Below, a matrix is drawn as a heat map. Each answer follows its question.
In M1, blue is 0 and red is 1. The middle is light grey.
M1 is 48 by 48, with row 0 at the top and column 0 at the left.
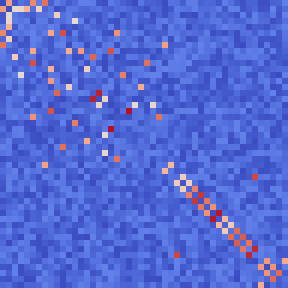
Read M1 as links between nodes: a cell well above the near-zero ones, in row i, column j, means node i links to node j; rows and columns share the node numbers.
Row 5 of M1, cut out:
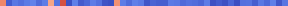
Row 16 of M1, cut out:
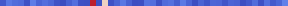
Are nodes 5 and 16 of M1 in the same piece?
yes
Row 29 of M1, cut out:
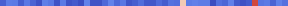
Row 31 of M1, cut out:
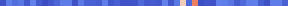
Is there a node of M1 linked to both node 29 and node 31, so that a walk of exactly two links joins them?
yes
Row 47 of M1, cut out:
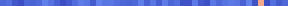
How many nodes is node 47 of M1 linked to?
1
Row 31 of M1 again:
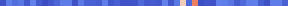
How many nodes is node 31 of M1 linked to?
2
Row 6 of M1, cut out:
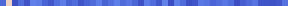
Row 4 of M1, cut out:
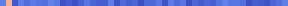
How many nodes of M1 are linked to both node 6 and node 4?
1
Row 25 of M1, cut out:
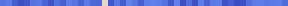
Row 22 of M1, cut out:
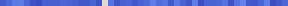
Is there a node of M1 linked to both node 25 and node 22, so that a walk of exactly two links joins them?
yes
